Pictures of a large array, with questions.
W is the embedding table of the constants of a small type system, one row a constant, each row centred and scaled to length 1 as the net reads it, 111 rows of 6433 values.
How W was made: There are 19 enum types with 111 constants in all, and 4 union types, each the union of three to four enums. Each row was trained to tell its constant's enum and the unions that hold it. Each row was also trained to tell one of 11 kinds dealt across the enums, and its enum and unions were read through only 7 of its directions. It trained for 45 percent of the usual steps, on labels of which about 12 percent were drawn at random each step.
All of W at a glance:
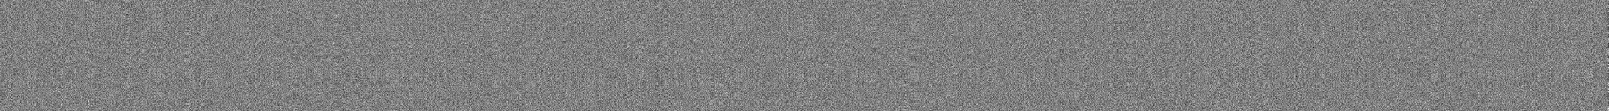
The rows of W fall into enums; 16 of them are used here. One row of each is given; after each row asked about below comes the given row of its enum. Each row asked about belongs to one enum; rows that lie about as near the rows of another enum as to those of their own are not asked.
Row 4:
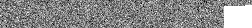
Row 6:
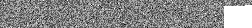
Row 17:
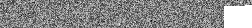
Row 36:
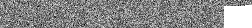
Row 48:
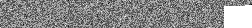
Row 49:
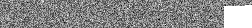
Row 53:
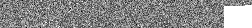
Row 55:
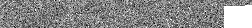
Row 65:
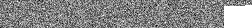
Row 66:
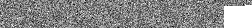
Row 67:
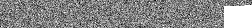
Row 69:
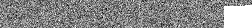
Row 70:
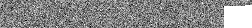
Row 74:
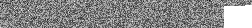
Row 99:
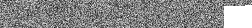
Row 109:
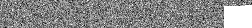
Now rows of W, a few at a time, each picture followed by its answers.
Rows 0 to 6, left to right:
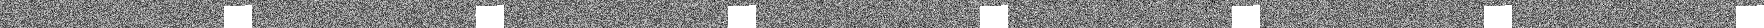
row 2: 69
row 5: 109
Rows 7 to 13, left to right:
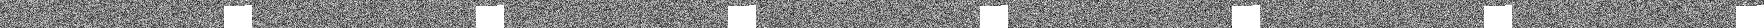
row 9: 69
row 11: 48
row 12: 66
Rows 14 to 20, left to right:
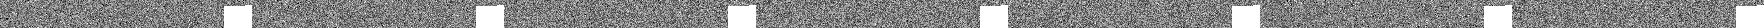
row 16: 65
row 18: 66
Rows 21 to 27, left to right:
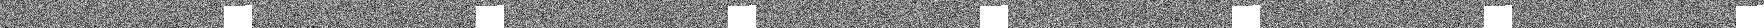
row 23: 53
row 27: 65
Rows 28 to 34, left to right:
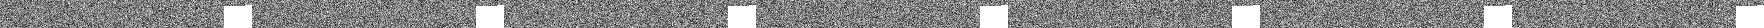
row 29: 65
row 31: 99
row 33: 53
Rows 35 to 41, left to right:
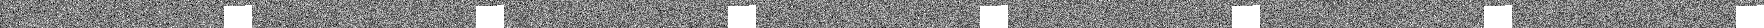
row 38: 36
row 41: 66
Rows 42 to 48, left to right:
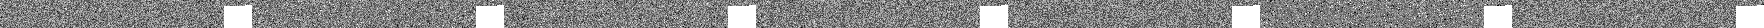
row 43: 55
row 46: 55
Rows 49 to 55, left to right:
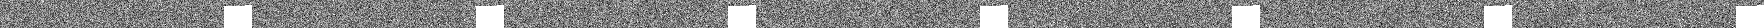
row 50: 49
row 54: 17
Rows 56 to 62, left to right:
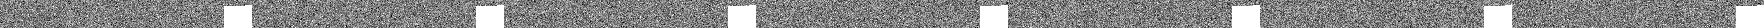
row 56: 49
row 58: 36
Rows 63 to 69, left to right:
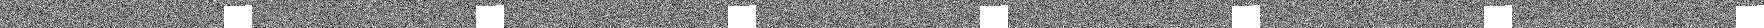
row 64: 48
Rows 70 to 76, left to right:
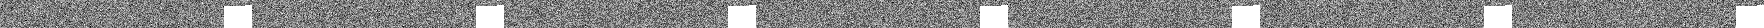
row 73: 65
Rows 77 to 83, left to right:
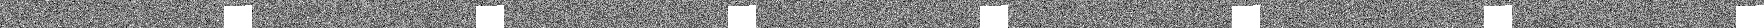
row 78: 55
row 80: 99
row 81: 99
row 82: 4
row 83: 66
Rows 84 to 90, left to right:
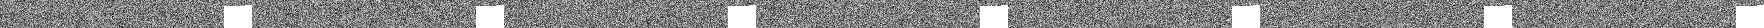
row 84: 36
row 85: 55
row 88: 4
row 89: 53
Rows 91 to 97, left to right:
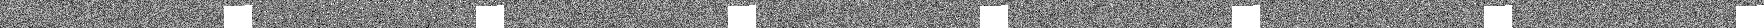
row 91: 4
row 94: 55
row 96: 65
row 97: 17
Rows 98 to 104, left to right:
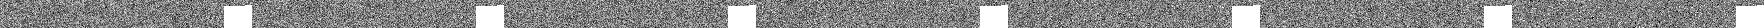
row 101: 49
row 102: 49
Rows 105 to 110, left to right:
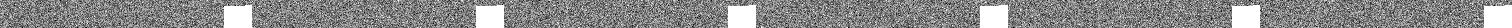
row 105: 99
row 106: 36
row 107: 66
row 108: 4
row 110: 53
